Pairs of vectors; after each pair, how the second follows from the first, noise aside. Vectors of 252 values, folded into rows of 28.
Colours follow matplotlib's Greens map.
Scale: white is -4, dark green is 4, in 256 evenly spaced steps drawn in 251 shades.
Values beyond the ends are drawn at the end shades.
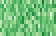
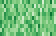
negated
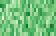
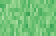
shrunk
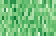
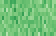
shrunk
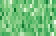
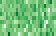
wrapped around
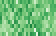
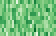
sign-scrambled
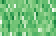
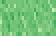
shrunk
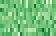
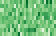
negated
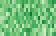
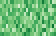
sign-scrambled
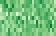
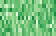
sign-scrambled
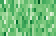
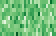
reversed
